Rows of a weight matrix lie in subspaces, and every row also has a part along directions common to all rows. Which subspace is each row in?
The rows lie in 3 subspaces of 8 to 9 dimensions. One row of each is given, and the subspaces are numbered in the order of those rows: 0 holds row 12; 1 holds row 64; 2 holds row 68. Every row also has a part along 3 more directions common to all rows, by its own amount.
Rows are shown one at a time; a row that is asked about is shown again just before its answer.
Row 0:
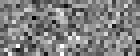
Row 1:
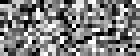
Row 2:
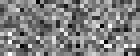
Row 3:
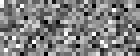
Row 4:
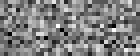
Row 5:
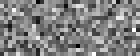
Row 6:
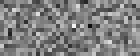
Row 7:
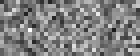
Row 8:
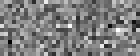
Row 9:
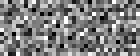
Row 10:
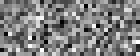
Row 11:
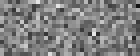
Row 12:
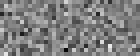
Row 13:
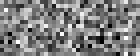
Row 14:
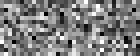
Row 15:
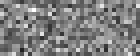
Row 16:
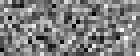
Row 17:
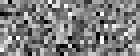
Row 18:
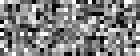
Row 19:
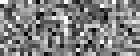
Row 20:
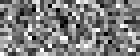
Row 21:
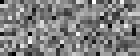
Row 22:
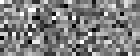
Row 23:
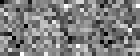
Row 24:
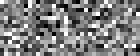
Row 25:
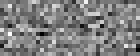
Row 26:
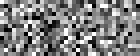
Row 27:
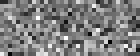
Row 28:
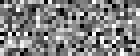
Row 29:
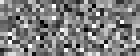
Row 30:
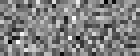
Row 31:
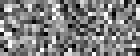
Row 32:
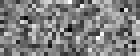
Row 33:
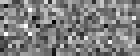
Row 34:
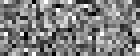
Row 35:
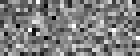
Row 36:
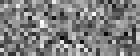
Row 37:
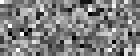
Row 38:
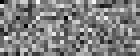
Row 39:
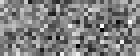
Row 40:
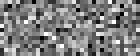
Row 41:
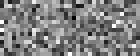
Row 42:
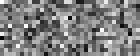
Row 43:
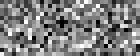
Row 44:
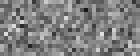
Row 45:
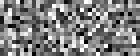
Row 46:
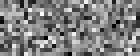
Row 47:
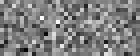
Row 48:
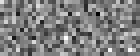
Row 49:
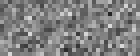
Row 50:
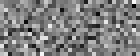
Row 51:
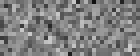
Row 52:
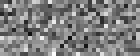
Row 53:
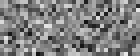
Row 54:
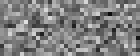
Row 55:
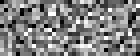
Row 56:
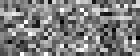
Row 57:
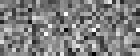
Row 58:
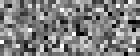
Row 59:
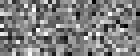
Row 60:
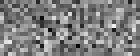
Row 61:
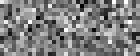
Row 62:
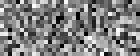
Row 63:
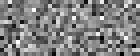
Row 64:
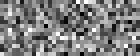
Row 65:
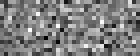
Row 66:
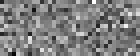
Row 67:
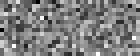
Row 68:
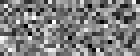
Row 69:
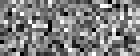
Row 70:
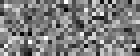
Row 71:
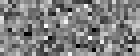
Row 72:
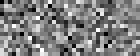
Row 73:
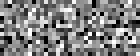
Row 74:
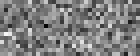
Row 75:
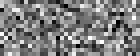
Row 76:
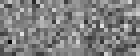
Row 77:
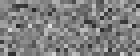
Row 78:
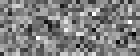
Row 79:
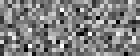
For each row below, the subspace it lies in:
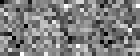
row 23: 2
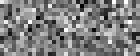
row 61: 1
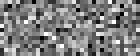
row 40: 2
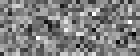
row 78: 1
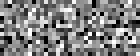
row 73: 0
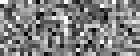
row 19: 1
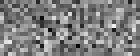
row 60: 0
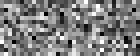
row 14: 1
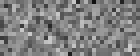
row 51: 1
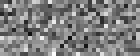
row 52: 2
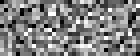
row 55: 1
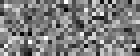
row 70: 0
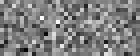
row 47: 0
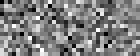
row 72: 0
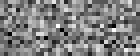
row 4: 2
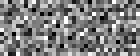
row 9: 1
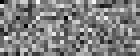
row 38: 1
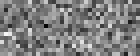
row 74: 1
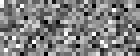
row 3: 2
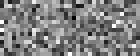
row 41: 2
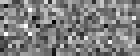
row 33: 2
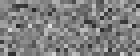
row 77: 1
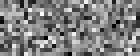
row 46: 1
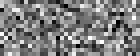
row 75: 1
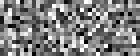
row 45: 0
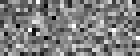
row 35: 2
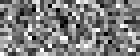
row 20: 0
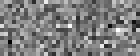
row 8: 0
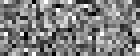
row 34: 1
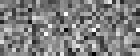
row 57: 2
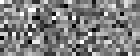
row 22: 2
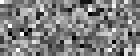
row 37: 0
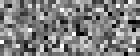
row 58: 0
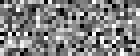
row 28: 2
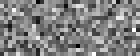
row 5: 2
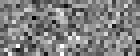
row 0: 0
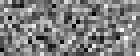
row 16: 1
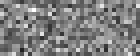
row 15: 1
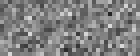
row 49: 0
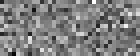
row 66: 0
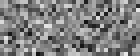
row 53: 1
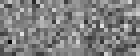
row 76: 0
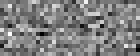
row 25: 2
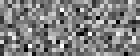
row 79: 0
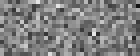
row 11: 2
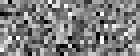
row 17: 0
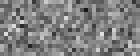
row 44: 1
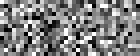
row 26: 2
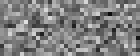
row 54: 2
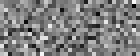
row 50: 2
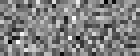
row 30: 1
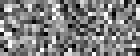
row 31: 2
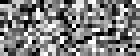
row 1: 2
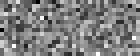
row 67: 2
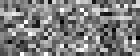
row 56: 2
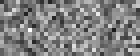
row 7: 2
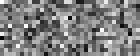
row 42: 2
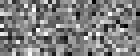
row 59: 0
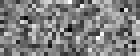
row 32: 1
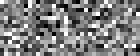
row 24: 1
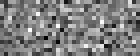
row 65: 2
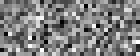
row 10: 0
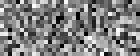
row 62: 0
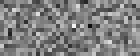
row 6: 2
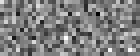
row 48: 0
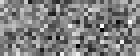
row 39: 1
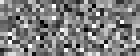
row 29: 0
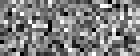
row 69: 2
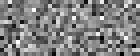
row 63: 1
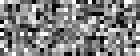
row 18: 2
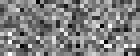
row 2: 0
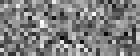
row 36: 0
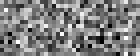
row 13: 1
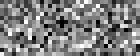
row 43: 0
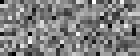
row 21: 0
